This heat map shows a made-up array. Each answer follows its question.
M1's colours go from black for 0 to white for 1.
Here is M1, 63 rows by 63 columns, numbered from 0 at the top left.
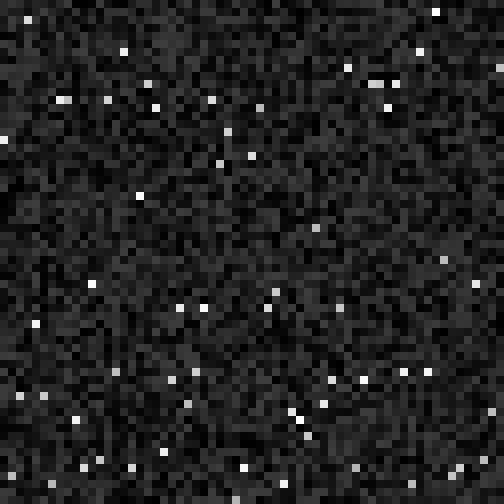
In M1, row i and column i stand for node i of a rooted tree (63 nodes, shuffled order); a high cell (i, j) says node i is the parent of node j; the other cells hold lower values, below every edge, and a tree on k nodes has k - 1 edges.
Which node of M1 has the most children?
58
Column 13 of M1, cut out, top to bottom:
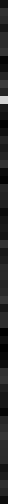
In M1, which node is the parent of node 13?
12
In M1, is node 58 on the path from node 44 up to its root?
yes
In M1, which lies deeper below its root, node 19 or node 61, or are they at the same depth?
the same depth
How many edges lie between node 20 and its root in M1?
6
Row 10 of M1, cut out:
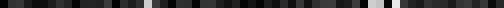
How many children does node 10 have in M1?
4
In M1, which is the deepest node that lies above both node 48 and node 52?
57
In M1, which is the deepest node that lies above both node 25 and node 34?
60
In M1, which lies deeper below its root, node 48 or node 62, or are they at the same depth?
the same depth
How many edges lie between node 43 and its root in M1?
4
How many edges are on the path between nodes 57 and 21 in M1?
4
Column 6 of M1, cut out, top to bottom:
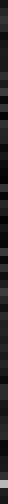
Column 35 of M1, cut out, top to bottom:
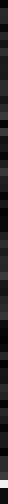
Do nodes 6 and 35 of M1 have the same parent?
yes
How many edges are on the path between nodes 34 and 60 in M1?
3
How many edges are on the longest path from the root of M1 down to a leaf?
8
